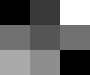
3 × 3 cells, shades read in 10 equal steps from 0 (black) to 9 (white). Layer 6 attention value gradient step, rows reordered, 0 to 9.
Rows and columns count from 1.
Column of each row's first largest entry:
3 1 1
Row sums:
11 11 11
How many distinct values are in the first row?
3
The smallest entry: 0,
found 2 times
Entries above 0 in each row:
2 3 2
